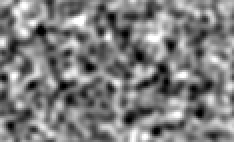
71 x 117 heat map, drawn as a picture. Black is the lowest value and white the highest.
On average the colour sits 50% of the way up the scale. No regular stripes run through it. The field is mottled with small blotches. The ninth with the lowest average is the centre. No overall slope runs across the table. The halves do not mirror each other. There are no lone odd cells.
